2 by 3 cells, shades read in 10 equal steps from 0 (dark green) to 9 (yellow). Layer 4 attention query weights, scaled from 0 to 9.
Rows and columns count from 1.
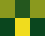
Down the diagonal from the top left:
5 9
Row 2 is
0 9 0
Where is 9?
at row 2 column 2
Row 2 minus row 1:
-5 8 -5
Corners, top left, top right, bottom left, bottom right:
5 5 0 0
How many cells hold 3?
0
